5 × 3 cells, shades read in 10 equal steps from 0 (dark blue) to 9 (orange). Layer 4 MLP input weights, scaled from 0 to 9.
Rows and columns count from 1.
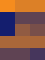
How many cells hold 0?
2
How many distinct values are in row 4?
1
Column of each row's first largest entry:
1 2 2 1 1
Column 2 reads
8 3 5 6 3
